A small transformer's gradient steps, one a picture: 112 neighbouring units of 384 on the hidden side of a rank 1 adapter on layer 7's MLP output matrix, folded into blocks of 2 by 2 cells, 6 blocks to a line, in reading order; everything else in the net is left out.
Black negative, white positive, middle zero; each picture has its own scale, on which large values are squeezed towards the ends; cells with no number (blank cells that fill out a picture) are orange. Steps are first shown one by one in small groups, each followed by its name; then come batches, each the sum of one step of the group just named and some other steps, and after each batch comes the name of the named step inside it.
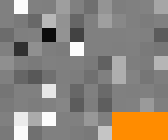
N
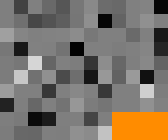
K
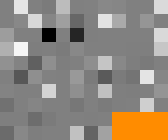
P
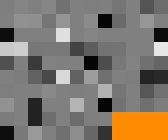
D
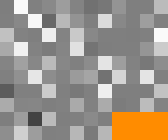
P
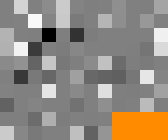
P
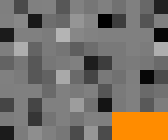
D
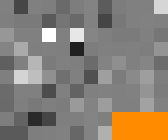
K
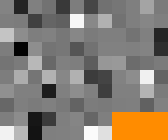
K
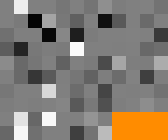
N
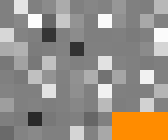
P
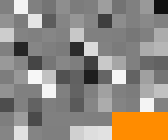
K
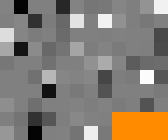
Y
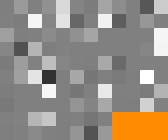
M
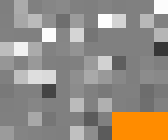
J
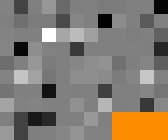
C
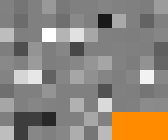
C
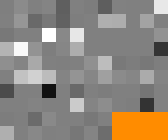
J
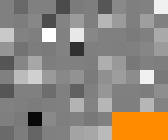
Y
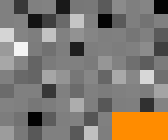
Y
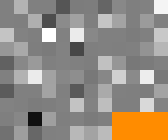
Y
